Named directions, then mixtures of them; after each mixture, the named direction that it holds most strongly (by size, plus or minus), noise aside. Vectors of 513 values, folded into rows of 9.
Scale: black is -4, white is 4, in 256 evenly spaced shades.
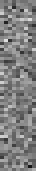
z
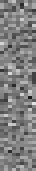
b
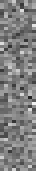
b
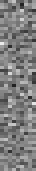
b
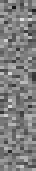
b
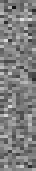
z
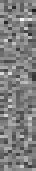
z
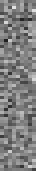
z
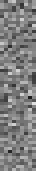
b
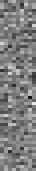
b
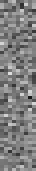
b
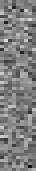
z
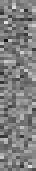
z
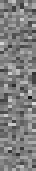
b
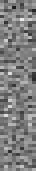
b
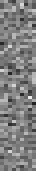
b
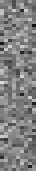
z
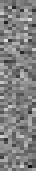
z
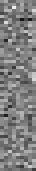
z
